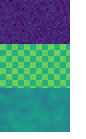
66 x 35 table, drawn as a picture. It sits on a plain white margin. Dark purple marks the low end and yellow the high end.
The table splits into 3 rows of 1 panel. Panel 1,1: very low, fine-grained, faint in contrast. Panel 2,1: high, checkered. Panel 3,1: middling, blotchy, faint in contrast.
